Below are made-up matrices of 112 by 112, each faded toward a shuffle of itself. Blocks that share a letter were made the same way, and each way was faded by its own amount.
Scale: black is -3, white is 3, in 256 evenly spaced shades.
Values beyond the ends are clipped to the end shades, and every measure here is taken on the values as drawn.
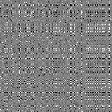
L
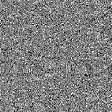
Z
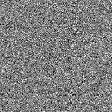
Z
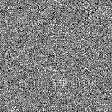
Z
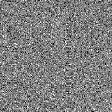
Z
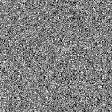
Z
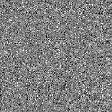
Z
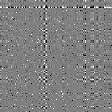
L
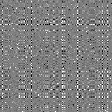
L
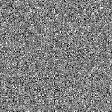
Z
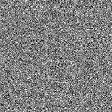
Z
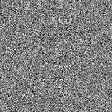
Z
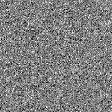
Z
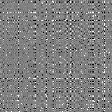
L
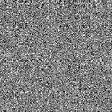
Z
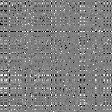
L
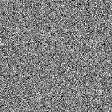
Z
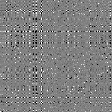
L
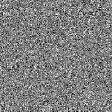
Z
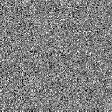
Z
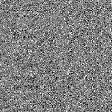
Z
